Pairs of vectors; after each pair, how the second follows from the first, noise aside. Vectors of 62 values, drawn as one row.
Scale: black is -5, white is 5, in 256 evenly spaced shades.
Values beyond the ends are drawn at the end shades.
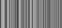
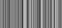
wrapped around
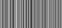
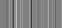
partly zeroed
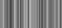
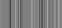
partly zeroed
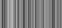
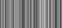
wrapped around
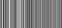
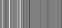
partly zeroed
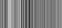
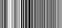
scaled up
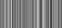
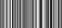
scaled up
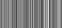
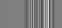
partly zeroed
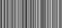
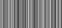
wrapped around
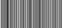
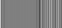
partly zeroed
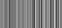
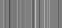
partly zeroed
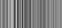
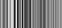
scaled up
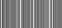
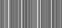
wrapped around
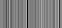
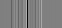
partly zeroed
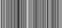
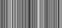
wrapped around
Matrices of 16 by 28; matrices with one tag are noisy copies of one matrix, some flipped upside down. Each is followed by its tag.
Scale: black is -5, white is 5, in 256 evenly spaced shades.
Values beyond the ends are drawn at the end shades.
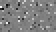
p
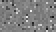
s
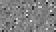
s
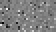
p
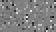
s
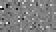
p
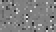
s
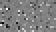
p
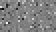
p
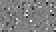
s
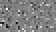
p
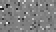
p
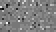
p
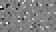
p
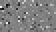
p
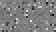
s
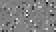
s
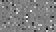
s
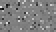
p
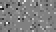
p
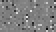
s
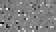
p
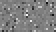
s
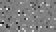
p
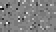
p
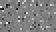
p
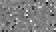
s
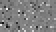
p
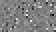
s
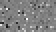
p
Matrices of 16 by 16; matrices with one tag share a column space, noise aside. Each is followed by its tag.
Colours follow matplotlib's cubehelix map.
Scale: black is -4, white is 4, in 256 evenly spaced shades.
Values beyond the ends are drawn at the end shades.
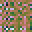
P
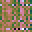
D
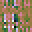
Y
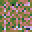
P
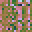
D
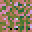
P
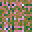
P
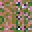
P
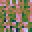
Y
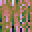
Y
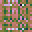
D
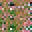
P
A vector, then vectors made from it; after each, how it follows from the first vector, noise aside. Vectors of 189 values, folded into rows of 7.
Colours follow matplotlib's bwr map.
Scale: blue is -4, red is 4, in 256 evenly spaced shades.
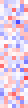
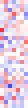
reversed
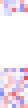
partly zeroed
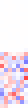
partly zeroed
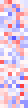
wrapped around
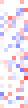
partly zeroed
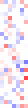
partly zeroed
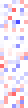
partly zeroed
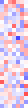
wrapped around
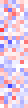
reversed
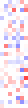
partly zeroed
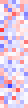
reversed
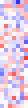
wrapped around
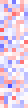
reversed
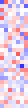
wrapped around
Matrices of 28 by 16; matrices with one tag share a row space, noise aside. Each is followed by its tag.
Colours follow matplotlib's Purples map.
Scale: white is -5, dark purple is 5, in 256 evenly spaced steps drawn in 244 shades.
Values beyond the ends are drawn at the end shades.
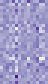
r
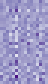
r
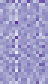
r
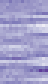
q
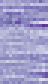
q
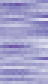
q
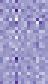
r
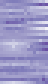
q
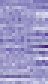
q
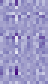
r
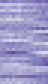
q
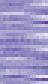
q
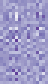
r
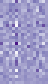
r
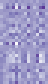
r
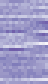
q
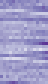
q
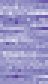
q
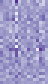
r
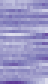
q
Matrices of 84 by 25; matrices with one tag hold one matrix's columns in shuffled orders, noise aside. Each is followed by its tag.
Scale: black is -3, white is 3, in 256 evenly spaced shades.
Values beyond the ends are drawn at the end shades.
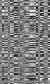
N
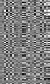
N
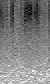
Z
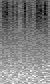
Z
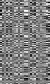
N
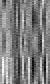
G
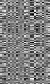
N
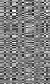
N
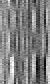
G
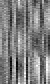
G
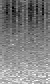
Z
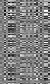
N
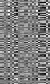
N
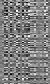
N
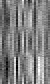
G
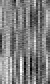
G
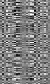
N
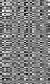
N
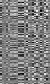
N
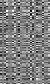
N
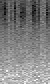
Z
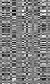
N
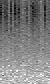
Z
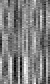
G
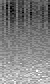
Z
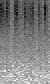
Z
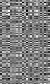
N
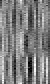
G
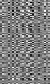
N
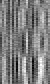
G
